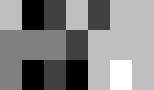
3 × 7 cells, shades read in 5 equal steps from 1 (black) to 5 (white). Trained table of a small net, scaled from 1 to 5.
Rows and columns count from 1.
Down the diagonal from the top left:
4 3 2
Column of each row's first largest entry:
1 5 6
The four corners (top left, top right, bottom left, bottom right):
4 4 3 4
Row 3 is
3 1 2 1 4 5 4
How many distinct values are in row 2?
3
